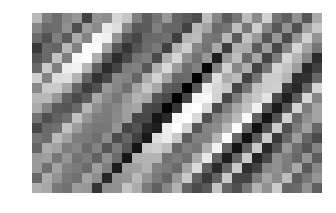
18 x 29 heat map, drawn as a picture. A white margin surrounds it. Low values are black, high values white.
Neither half mirrors the other. Overall the values sit about 50% of the way up the scale. Streaks slant up to the right. The histogram is bell-shaped. There is no overall slope.
